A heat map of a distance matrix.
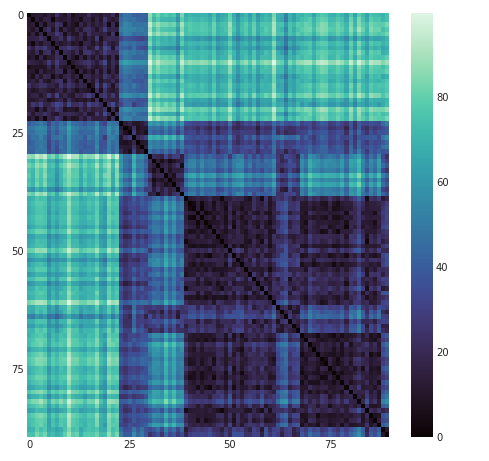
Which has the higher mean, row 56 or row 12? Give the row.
12
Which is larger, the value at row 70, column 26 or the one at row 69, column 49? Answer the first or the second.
the first
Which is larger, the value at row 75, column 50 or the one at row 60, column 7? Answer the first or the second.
the second
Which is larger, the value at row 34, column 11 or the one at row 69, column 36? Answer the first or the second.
the first
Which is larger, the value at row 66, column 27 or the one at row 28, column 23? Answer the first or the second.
the first
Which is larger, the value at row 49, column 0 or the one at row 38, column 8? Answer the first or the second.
the second
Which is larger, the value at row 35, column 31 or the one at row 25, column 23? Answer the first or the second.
the second
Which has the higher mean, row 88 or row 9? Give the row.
9
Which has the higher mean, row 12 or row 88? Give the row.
12
